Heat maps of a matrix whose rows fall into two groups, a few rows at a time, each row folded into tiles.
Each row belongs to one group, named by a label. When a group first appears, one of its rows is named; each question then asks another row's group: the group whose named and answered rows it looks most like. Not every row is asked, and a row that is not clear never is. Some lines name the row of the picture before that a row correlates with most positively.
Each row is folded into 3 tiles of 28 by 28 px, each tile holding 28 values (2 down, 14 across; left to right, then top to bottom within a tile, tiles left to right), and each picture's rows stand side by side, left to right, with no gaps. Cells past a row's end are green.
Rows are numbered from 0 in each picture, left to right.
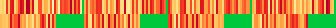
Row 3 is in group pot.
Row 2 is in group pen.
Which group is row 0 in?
pot
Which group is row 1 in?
pen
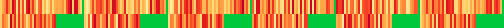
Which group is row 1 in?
pot
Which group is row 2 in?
pot
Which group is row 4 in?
pen
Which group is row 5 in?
pot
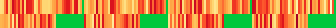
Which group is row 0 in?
pot
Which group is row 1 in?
pot
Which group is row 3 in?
pen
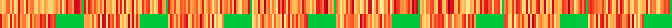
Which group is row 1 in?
pen
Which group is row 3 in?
pot
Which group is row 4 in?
pen
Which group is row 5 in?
pot
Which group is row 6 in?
pen
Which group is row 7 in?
pen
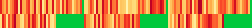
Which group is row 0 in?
pen
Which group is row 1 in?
pot
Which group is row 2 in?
pot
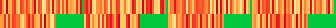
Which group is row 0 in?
pen
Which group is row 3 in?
pen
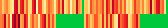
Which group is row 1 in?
pot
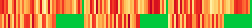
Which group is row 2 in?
pot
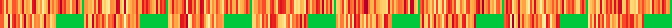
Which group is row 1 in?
pen
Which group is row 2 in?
pen
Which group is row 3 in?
pot
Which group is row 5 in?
pen
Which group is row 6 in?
pen
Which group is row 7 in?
pot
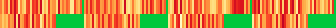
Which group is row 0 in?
pen
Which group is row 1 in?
pen
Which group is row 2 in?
pot
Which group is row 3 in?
pen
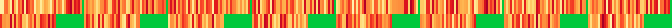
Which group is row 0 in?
pot
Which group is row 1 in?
pen
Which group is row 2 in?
pen
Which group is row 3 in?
pen
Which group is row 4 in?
pot
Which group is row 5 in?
pot
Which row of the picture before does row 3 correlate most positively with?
3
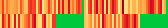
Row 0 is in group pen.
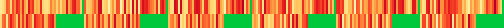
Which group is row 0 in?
pot
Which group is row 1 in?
pen
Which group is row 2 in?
pot
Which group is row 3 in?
pot
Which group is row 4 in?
pen
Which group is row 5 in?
pot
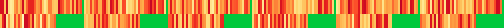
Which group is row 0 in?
pen
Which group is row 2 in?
pen
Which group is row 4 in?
pot
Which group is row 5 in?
pot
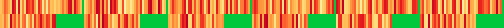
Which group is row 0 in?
pot
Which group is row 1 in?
pot
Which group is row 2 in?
pen
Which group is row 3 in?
pen
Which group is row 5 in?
pen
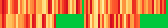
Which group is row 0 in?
pen
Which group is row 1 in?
pen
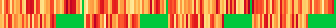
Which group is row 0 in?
pot
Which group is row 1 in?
pot
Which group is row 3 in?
pen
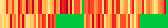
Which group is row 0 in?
pot
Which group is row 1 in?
pen
